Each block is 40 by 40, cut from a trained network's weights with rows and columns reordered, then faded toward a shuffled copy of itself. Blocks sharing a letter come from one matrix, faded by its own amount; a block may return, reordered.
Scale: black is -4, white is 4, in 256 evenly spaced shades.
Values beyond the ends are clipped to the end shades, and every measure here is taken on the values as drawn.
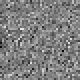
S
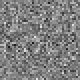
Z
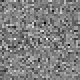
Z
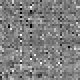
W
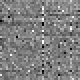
W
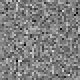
S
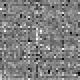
W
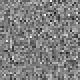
S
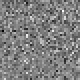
S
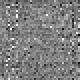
W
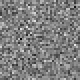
Z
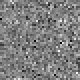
S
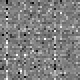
W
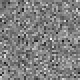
S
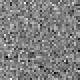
S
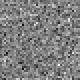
S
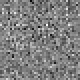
S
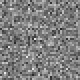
Z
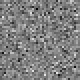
S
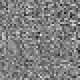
Z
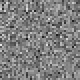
Z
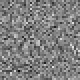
Z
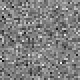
S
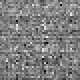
W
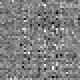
W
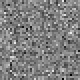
S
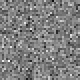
S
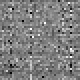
W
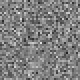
Z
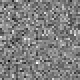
Z
